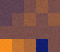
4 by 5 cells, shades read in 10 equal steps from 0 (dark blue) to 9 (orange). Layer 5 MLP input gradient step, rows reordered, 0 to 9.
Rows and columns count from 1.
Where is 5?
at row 1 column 4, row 2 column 3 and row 2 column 5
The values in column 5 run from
4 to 5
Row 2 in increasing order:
3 4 4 5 5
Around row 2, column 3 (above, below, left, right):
4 4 4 4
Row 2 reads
3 4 5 4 5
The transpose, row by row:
3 3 4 9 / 3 4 4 7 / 4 5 4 6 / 5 4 4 0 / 4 5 4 4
